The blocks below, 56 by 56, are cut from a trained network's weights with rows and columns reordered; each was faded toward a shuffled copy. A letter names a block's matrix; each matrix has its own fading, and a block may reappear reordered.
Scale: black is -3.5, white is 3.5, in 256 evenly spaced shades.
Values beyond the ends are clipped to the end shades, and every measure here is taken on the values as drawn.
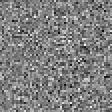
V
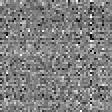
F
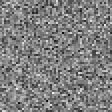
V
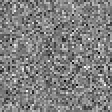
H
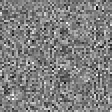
H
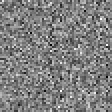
V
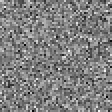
V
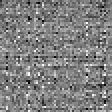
F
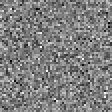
V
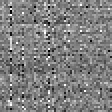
F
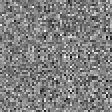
H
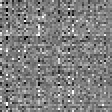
F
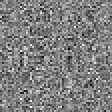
H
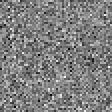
V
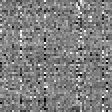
F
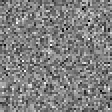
V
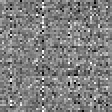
F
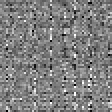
F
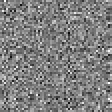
H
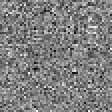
H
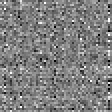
F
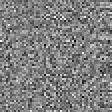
H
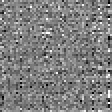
F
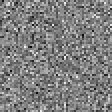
H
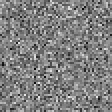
H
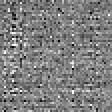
F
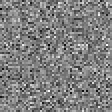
H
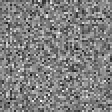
V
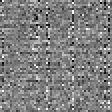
F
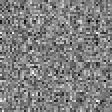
H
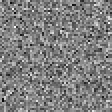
V
